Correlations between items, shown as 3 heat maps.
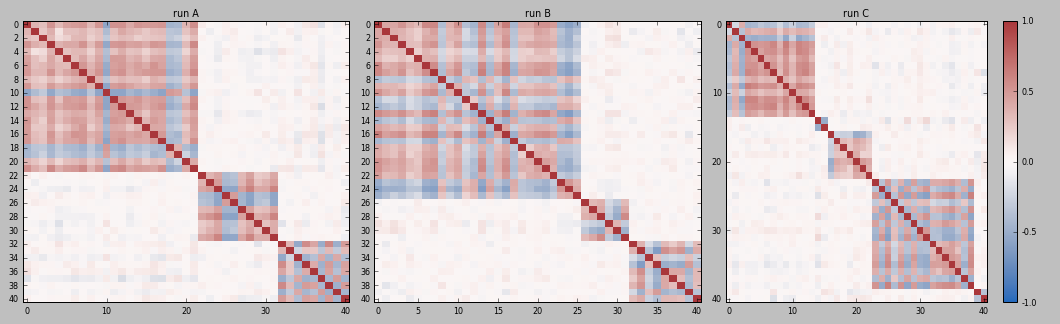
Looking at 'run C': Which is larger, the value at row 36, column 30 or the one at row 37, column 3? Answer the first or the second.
the second
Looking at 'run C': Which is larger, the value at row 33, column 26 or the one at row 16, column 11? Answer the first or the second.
the second
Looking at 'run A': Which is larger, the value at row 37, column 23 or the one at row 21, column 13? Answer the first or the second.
the second
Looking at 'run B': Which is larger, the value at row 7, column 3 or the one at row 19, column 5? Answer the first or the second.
the first
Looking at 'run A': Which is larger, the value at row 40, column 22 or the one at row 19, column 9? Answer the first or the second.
the first
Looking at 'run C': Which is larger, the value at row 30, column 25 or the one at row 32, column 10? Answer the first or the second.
the second
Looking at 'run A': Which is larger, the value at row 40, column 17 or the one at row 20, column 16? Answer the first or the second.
the second
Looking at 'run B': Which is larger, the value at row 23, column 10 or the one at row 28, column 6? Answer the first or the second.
the second
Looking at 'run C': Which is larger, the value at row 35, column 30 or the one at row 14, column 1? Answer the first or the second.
the second
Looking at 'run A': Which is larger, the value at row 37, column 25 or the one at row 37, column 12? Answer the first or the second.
the first
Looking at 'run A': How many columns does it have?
41
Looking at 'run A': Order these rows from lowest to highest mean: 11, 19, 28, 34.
19, 34, 28, 11
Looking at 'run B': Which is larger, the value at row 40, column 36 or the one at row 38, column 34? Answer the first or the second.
the first
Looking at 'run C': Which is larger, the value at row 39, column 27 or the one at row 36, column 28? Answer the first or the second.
the first
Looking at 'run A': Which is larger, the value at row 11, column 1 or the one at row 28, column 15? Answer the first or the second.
the first
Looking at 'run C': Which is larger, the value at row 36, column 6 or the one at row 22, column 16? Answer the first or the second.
the first
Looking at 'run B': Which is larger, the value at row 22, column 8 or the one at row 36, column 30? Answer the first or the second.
the second
